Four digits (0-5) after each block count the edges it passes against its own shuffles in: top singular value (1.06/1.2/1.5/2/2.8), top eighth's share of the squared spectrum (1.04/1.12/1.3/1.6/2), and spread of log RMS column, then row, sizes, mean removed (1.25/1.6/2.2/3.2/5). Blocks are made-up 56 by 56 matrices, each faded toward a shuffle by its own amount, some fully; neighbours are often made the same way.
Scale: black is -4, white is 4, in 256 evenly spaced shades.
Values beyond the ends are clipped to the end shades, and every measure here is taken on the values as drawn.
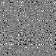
4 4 2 3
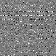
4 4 1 2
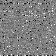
3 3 0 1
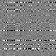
4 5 2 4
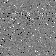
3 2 0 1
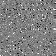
3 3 0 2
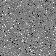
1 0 0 0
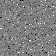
0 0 0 0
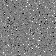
0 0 0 0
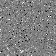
0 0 0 0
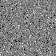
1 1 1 0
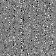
1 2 2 0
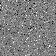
0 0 0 0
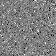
0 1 1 0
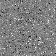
0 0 0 0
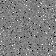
0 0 0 0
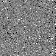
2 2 1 0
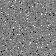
0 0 0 0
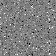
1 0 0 0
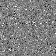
0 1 0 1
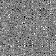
3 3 1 1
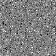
3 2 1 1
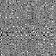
4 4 2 2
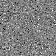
2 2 0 0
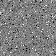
1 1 0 0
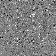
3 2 0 1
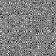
4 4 2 2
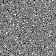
1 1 0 0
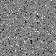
2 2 0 0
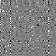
4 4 2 2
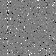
3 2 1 0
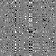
4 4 2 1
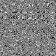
3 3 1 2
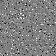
2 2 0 0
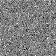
2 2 0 0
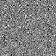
3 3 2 1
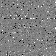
2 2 0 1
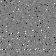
2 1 0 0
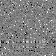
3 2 0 1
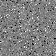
2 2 0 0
